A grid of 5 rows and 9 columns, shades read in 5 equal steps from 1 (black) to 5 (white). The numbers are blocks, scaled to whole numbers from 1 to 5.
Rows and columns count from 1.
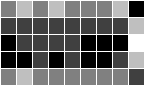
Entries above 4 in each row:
0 0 1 0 0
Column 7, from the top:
3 2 1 1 3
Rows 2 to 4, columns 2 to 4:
2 2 2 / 2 2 2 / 1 2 1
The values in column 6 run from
1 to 3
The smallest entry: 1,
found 10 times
